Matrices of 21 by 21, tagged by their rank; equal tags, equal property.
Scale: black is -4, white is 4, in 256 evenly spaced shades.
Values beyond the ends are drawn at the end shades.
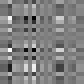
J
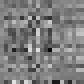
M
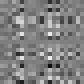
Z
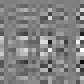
Z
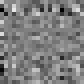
M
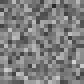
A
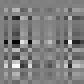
J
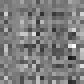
M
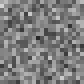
A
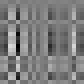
J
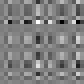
J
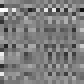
Z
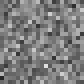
A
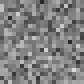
A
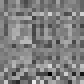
M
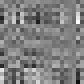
Z
